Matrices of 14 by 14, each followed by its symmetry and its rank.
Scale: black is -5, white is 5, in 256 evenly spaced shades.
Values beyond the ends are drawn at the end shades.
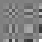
symmetric, rank one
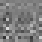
neither, rank three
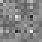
symmetric, rank three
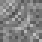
symmetric, full rank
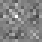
symmetric, rank three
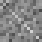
symmetric, full rank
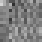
neither, rank three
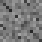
symmetric, full rank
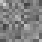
symmetric, rank three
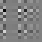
neither, rank one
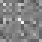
symmetric, rank three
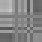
symmetric, rank one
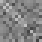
symmetric, full rank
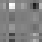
neither, rank one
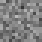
neither, full rank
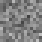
neither, full rank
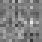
neither, rank three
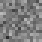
neither, full rank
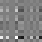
neither, rank one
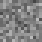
neither, full rank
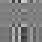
neither, rank one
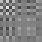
symmetric, rank one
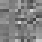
neither, rank three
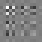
symmetric, rank one
